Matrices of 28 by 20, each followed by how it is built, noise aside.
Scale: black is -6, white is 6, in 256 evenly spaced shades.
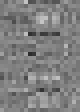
low rank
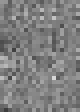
low rank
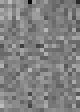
low rank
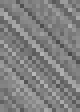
Toeplitz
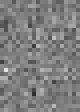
low rank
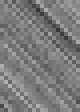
Toeplitz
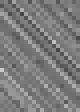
Toeplitz
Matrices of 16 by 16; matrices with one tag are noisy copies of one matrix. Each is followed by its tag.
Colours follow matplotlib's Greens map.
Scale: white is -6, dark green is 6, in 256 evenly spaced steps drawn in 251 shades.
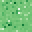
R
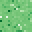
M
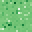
R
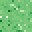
M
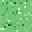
R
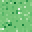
R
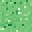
R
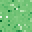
M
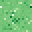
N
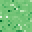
M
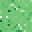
M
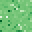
M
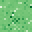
N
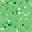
R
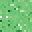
M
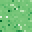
M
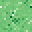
N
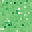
R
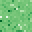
M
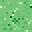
N
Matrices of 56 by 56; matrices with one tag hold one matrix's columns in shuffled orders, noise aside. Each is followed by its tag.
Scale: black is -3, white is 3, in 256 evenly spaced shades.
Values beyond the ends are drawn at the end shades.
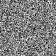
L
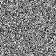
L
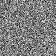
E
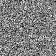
E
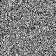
L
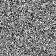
L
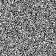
L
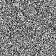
L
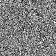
L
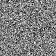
L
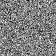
L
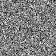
L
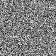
E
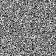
E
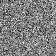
L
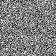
E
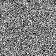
E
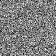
E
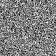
L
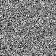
E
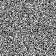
E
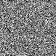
E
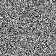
E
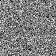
E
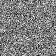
E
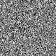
L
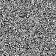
E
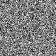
L
